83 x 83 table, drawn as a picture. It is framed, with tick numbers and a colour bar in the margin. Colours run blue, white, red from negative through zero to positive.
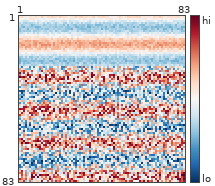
Average level on the scale: 50%. Histogram: bell-shaped. Seam: horizontal, 30% of the way down, the top part calmer. Stripes: horizontal, repeating 5 times.
